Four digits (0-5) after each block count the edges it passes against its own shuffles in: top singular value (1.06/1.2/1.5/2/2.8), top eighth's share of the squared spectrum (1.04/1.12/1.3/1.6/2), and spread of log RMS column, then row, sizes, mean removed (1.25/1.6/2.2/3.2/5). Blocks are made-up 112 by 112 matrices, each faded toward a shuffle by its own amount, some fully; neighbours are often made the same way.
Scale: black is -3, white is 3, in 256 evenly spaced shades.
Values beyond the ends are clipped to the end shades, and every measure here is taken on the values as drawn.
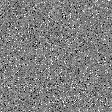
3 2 0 1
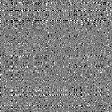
5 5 2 4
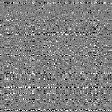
5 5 2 4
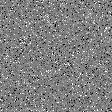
0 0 0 0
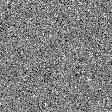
0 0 0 0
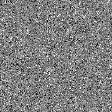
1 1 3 0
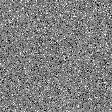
0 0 0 0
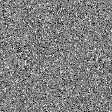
0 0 1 0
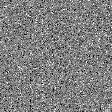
0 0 2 0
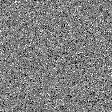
0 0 0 0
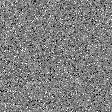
0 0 0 0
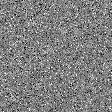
0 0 0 0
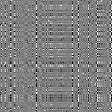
5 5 4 4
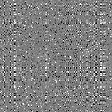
5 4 3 3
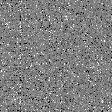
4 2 1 0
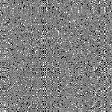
5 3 3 2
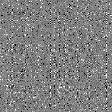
5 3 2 2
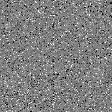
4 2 1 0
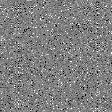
4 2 1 1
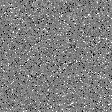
3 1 0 0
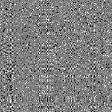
5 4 3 2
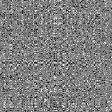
5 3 3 2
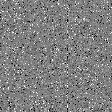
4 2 1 0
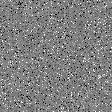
2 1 0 0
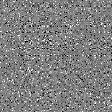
4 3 2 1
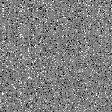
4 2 1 0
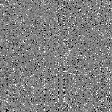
4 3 2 1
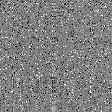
4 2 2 1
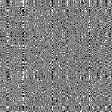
5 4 3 3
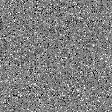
3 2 1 1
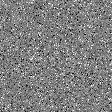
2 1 0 0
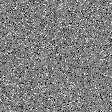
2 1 0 0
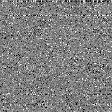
4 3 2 2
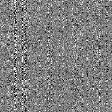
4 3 4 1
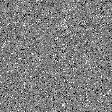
2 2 2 0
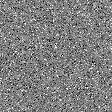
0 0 0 0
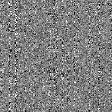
3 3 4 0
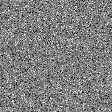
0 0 0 0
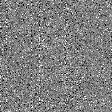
3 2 2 0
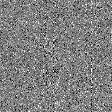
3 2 2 0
